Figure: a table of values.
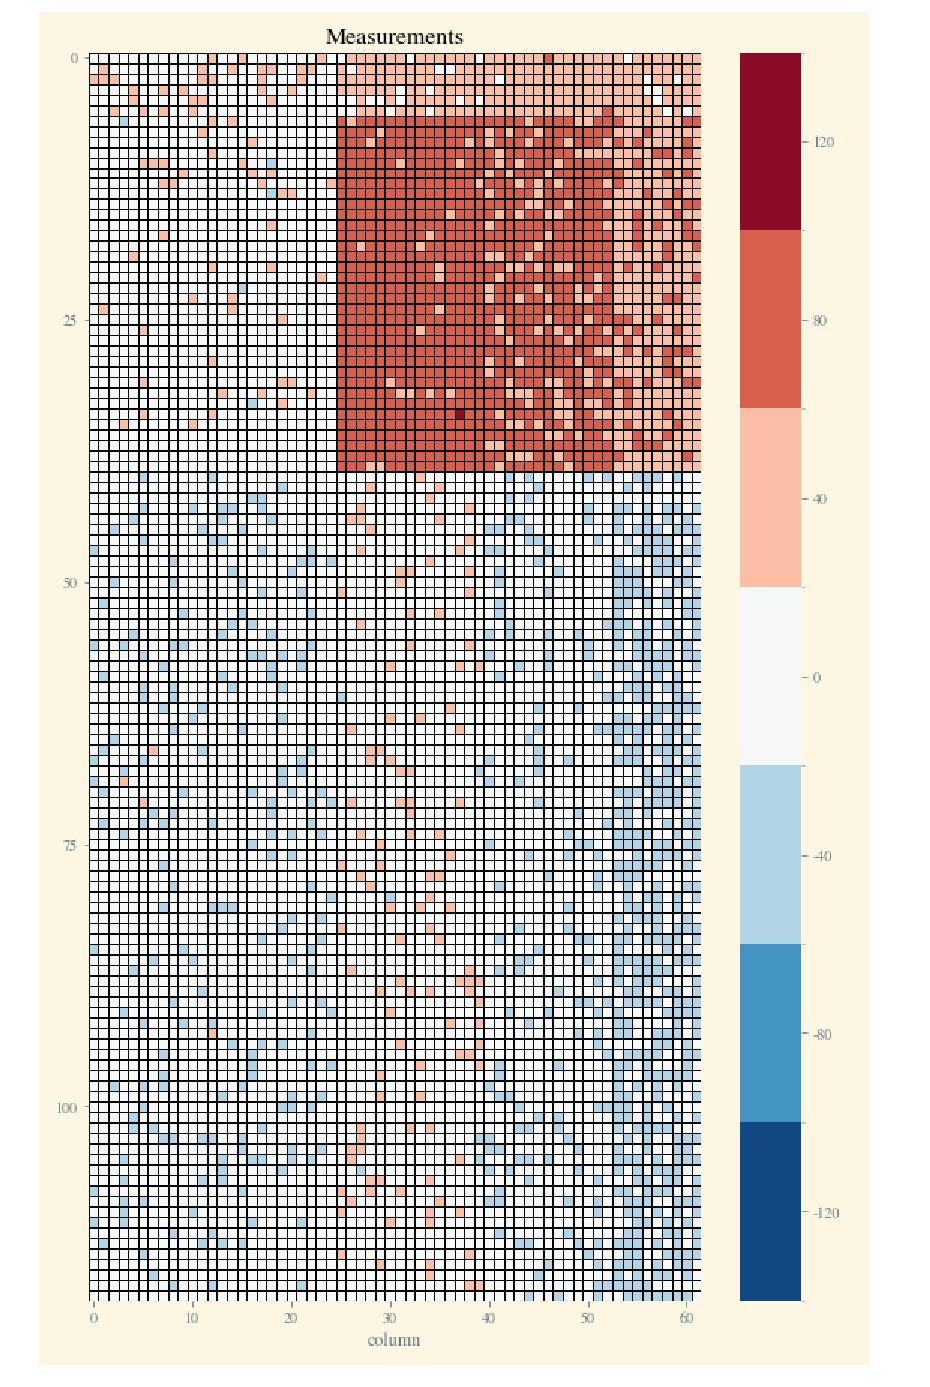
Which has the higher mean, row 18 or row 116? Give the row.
18
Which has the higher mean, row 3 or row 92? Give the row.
3
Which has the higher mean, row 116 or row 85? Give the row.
116
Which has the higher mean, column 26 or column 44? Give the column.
26
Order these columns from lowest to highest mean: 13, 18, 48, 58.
13, 18, 58, 48
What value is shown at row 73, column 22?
-40
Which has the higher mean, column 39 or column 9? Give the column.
39
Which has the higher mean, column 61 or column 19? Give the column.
61
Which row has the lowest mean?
105
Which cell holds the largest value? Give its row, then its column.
34, 37
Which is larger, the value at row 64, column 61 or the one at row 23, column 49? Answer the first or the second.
the second
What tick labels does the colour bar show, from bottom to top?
-120, -80, -40, 0, 40, 80, 120
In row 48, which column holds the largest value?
34
